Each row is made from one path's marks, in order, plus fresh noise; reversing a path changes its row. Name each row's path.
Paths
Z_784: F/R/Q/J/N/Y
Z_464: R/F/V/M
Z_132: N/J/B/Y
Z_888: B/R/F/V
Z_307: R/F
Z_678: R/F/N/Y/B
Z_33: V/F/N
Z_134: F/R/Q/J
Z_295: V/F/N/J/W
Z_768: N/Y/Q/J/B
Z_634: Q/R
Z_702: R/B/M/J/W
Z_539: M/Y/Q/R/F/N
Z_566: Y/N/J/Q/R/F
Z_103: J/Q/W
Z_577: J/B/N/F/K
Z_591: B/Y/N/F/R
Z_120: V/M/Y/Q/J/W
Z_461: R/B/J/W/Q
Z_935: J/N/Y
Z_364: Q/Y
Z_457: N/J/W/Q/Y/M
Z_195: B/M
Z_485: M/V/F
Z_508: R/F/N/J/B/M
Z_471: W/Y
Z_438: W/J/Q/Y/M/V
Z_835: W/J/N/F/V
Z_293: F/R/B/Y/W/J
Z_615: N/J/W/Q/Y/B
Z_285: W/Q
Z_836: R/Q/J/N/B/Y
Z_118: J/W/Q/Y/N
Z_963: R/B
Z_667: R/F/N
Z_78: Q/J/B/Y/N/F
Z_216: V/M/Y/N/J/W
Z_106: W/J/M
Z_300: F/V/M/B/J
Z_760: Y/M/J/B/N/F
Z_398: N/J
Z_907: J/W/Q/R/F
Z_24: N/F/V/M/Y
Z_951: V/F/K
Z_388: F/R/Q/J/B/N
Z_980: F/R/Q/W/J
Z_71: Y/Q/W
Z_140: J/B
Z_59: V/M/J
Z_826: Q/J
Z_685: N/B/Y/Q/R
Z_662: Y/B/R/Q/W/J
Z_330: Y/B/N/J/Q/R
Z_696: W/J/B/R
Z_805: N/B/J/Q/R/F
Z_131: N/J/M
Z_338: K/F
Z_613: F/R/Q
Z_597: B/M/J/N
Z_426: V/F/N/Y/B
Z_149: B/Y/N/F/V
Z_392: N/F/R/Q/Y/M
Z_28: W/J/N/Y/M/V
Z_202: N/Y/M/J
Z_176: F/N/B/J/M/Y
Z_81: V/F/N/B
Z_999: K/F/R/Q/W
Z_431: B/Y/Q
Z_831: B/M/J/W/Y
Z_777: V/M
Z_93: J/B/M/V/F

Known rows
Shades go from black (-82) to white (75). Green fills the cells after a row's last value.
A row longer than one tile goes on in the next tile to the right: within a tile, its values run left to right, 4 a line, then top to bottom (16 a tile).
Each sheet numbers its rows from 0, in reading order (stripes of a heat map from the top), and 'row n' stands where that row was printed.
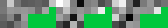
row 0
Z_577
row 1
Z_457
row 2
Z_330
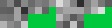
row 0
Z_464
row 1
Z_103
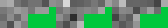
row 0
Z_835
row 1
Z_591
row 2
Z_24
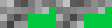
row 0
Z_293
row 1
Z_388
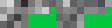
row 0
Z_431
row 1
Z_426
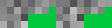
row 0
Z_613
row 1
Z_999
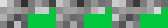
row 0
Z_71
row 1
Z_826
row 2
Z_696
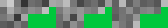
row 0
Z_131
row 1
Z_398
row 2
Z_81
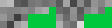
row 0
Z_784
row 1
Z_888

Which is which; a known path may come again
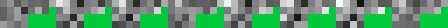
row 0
Z_485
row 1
Z_28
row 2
Z_597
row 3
Z_577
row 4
Z_120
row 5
Z_836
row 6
Z_118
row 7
Z_195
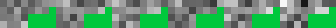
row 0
Z_307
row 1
Z_398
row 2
Z_907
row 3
Z_24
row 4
Z_696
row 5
Z_438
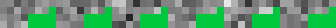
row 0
Z_613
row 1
Z_777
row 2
Z_935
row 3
Z_963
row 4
Z_71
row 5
Z_59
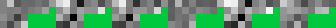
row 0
Z_678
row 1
Z_768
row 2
Z_132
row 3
Z_81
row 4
Z_615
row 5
Z_471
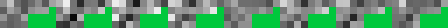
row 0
Z_93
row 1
Z_760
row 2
Z_662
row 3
Z_461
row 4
Z_295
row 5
Z_106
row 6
Z_566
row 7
Z_149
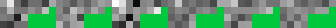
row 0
Z_176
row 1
Z_999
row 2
Z_457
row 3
Z_426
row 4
Z_293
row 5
Z_835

